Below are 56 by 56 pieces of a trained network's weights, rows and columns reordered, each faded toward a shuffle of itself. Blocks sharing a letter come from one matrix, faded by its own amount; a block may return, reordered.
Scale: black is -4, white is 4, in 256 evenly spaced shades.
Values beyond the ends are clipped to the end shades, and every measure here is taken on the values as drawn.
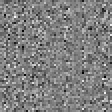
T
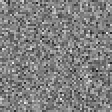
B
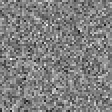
B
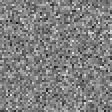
B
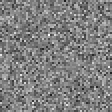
B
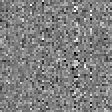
T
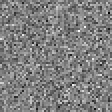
B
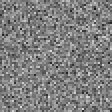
B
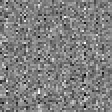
T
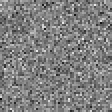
B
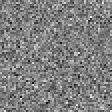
B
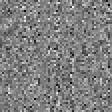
T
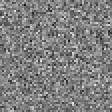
B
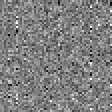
T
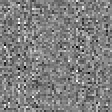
T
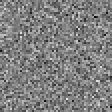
B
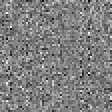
T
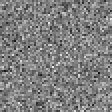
B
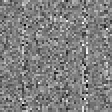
T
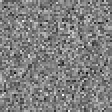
B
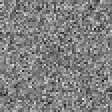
B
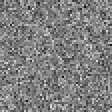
B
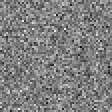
B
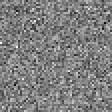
B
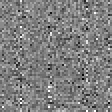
T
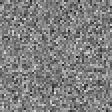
B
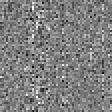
T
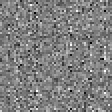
T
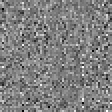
T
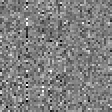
T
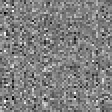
T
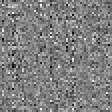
T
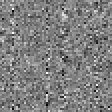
T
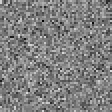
B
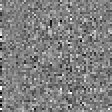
T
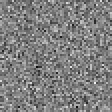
B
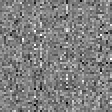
T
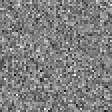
B
